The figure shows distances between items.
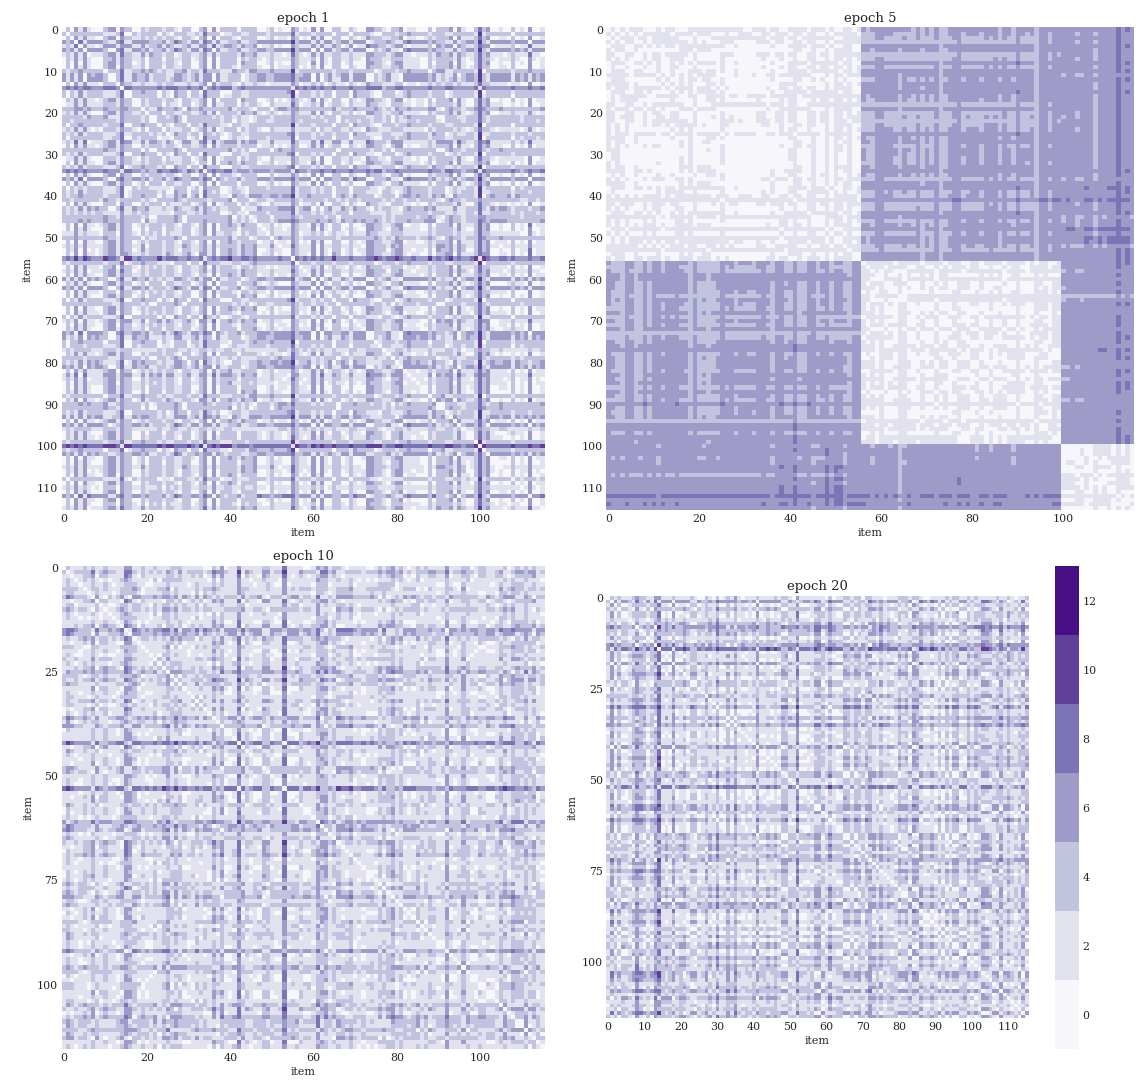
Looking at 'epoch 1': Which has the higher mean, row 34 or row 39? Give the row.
34
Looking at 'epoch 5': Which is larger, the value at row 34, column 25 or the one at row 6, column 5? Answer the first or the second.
the second
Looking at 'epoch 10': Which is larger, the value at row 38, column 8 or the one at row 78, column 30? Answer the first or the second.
the first
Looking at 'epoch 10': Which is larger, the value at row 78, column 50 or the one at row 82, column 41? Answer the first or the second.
the first
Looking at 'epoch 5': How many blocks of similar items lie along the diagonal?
3
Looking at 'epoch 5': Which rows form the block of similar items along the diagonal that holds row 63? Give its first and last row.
56 to 99
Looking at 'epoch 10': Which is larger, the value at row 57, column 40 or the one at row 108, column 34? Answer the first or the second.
the first
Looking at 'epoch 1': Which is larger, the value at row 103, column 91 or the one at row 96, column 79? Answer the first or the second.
the first
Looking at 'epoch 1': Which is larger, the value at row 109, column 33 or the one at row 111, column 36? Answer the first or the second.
the second
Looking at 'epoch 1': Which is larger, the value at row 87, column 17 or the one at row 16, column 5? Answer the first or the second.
the second
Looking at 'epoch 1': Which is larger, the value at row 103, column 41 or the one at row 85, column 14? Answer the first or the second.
the second
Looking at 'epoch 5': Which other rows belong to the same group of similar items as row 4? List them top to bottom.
0, 1, 2, 3, 5, 6, 7, 8, 9, 10, 11, 12, 13, 14, 15, 16, 17, 18, 19, 20, 21, 22, 23, 24, 25, 26, 27, 28, 29, 30, 31, 32, 33, 34, 35, 36, 37, 38, 39, 40, 41, 42, 43, 44, 45, 46, 47, 48, 49, 50, 51, 52, 53, 54, 55
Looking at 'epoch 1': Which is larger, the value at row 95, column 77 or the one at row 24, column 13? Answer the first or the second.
the first
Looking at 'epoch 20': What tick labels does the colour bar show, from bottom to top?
0, 2, 4, 6, 8, 10, 12
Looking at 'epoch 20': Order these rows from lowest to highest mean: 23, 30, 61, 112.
112, 23, 61, 30
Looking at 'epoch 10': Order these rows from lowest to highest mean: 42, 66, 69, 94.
94, 66, 69, 42
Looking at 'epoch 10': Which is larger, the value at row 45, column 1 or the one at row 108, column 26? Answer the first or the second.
the second
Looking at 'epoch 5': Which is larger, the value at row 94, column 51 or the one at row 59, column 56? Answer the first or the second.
the first
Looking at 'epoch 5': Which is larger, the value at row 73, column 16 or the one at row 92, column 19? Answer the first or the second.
the second
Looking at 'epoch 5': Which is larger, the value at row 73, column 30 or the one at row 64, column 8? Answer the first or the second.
the second
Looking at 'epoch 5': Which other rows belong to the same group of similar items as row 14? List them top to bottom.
0, 1, 2, 3, 4, 5, 6, 7, 8, 9, 10, 11, 12, 13, 15, 16, 17, 18, 19, 20, 21, 22, 23, 24, 25, 26, 27, 28, 29, 30, 31, 32, 33, 34, 35, 36, 37, 38, 39, 40, 41, 42, 43, 44, 45, 46, 47, 48, 49, 50, 51, 52, 53, 54, 55
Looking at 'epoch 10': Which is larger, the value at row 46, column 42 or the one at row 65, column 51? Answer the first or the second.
the first
